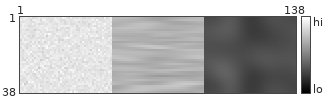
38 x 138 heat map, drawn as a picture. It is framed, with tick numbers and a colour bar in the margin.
The table splits into one row of 3 panels. Panel 1,1: very high, fine-grained, faint in contrast. Panel 1,2: high, streaked across, faint in contrast. Panel 1,3: low, smooth, faint in contrast.
